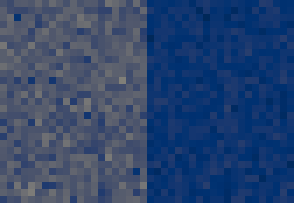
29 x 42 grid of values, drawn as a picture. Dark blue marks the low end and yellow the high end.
It is made of 1 by 2 panels. Panel 1,1: low, fine-grained. Panel 1,2: very low, fine-grained, faint in contrast.
